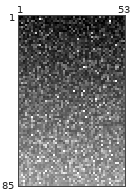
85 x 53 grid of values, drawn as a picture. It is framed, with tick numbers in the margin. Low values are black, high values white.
There are no regular stripes. Values rise toward the bottom. On average the colour sits 40% of the way up the scale. The texture is fine-grained noise. No single row or column stands out from its neighbours.
